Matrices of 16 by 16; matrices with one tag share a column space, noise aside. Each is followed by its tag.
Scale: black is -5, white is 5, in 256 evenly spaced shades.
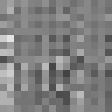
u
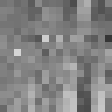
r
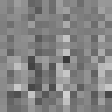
u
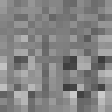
u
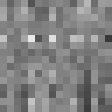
r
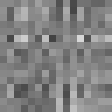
r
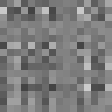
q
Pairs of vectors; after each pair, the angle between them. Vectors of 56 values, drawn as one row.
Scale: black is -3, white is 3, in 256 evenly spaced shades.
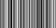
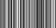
nearly parallel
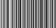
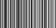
orthogonal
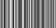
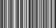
orthogonal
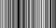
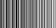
orthogonal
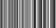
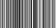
orthogonal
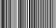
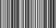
partly opposed
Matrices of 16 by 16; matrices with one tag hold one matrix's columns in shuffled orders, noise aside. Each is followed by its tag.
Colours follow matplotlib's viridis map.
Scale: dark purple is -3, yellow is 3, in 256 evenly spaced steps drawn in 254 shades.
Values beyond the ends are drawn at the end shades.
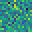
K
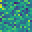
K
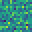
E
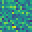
E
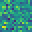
E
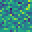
K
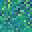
K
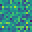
E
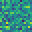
E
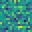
E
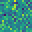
K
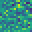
K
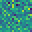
K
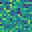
K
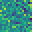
K
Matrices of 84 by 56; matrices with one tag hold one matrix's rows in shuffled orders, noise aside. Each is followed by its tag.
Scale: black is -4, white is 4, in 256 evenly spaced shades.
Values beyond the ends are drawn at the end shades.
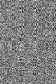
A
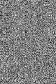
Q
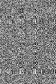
A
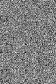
Q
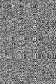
A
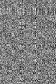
A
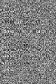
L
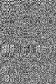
L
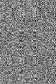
A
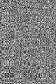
L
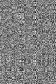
A
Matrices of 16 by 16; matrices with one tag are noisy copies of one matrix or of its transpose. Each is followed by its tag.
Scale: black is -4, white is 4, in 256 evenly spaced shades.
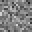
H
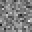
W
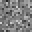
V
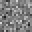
V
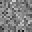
H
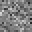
H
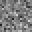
W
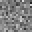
V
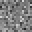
V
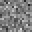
W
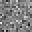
V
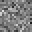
H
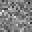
H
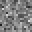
W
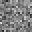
V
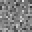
V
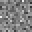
V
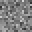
V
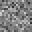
H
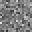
V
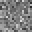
V
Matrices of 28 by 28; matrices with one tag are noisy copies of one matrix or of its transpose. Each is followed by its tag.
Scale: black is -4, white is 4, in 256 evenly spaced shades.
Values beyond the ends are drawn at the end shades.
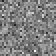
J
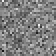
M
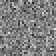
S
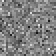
M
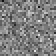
J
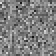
M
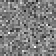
S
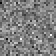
J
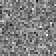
S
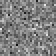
S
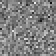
M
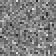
S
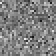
M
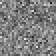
M
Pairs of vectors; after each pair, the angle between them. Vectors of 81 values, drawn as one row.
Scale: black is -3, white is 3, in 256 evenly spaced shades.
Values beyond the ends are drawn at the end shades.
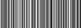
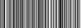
orthogonal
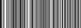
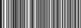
nearly parallel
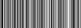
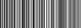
partly aligned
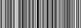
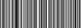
nearly opposite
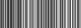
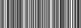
partly aligned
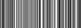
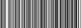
partly opposed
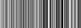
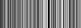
nearly opposite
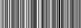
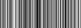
partly opposed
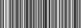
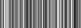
nearly parallel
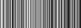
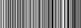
partly aligned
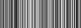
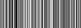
partly aligned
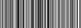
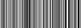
partly opposed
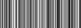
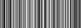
orthogonal
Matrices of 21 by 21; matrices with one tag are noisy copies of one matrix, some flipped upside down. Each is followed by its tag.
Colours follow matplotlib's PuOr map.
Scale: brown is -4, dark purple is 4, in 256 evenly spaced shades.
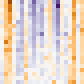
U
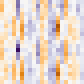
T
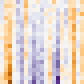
U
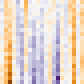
U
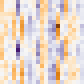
T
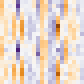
T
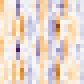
T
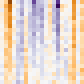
U
